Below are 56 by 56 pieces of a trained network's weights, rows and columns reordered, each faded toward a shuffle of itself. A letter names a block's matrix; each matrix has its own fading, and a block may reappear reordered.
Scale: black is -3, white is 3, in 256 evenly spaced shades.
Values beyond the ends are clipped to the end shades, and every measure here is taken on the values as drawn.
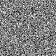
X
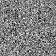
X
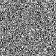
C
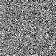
X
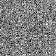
C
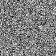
X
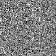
C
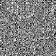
C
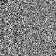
C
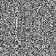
C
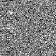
C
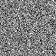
X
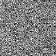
C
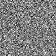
X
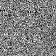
C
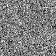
X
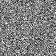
X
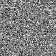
X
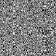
C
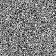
X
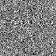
C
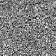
C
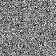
X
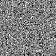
C
